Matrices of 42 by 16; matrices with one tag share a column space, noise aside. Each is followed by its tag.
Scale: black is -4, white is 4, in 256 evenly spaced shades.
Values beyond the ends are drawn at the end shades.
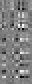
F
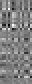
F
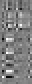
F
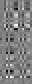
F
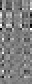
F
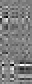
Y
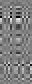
Y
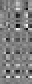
F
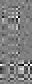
Y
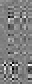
Y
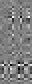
Y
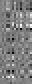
F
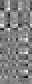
F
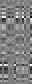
Y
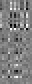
F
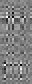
Y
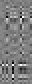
Y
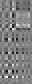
F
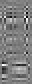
Y
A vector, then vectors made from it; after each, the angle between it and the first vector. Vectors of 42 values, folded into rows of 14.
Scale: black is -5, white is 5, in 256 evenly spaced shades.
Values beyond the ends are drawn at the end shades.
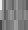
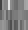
partly opposed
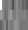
nearly parallel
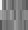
nearly parallel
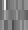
partly opposed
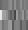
orthogonal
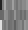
nearly opposite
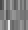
partly opposed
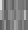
nearly parallel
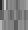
nearly opposite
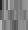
nearly opposite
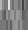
partly aligned
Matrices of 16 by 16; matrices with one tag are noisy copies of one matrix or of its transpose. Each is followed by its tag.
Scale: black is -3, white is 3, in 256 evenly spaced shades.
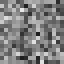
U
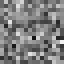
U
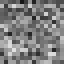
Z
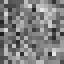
Z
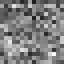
Z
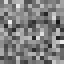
U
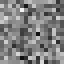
U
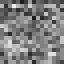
Z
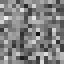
U
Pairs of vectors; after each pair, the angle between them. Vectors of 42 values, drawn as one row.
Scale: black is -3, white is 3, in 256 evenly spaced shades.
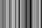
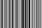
orthogonal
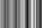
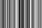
orthogonal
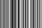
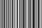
orthogonal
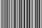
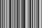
orthogonal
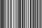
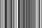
orthogonal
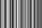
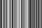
partly aligned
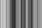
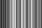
nearly opposite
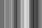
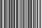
orthogonal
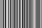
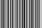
partly aligned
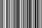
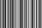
nearly opposite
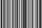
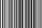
partly opposed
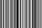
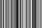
nearly parallel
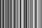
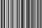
partly opposed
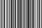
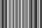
partly opposed
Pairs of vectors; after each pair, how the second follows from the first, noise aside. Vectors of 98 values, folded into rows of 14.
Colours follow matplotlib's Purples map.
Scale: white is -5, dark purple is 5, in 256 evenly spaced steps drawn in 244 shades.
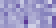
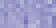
shrunk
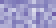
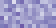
shuffled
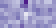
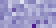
shuffled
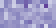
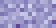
shuffled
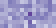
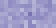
shrunk
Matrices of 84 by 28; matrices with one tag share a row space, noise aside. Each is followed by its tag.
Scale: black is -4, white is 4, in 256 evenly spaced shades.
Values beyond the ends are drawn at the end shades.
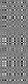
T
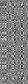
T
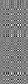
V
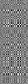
V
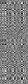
T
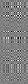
V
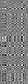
T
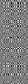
V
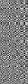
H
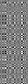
T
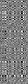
T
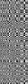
H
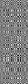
V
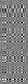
T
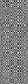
V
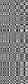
H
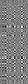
T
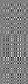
V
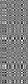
T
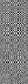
V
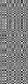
T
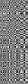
H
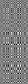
V
